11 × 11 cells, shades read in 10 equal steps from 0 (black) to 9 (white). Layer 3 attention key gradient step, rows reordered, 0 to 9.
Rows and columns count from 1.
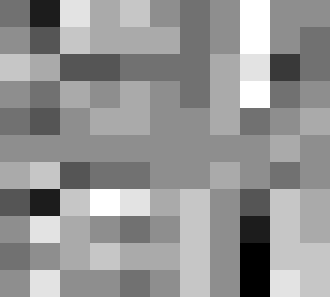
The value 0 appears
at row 10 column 9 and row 11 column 9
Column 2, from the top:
1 3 6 4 3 5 7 1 8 5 8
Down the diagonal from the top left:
4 3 3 5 6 5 5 5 1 7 7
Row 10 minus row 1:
0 4 -2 1 -1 1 3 0 -9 2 2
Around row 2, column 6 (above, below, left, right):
5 4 6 4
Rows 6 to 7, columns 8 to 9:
5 5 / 6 5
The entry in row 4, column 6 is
5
